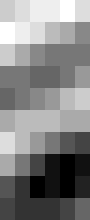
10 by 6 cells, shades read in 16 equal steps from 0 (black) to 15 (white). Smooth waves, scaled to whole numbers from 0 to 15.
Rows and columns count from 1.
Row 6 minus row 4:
3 4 5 5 3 1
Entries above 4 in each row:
6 6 6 6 6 6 5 2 1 1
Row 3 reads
12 10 8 7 7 7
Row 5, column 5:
11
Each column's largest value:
15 14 14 14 15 13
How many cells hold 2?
1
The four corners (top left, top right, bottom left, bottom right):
12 13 4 6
